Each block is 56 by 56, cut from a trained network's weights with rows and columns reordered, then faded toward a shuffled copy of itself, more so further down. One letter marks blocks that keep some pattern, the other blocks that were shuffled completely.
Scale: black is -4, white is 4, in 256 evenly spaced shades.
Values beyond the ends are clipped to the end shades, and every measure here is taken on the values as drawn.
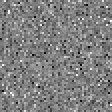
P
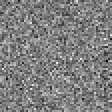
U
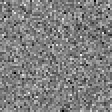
P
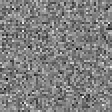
U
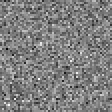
U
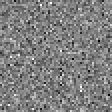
U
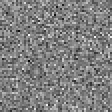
U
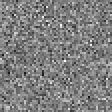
U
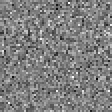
U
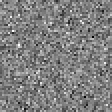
P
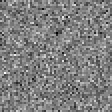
P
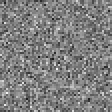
P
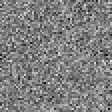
P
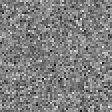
P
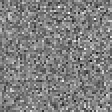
U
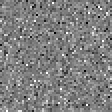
P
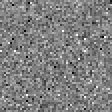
P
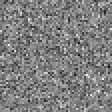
P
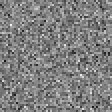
U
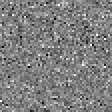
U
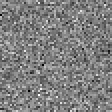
P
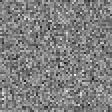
P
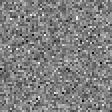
P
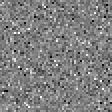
P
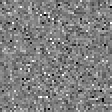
P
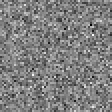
U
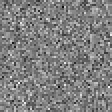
U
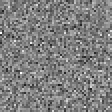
P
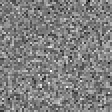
U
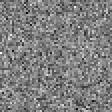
P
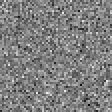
P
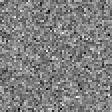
P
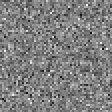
U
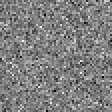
P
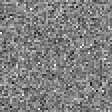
U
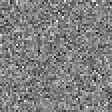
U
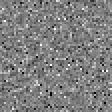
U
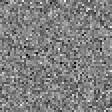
U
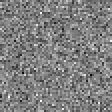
U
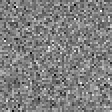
P
